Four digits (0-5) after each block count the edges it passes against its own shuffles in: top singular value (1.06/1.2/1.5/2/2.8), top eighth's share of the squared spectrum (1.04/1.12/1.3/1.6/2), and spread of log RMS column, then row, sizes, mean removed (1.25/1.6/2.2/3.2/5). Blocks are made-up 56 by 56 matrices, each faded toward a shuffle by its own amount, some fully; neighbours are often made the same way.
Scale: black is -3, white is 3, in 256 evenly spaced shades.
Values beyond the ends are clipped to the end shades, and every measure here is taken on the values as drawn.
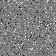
0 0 0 0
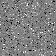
0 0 0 0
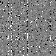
3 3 2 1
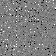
2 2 1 1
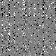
3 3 2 2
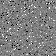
0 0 0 0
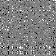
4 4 2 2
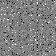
3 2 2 1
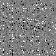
3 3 2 2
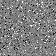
0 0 0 0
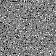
0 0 0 0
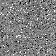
2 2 0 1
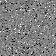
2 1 0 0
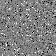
1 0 0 0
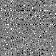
3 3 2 2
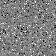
1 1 0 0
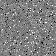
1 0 0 0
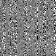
2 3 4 0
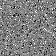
0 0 0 0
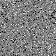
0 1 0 0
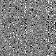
1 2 3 0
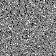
0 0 2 0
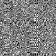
4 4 2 2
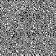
3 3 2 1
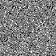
3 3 1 1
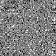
3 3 1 1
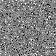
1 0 0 0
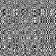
4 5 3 3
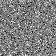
1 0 0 0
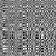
4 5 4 3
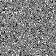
2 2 0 0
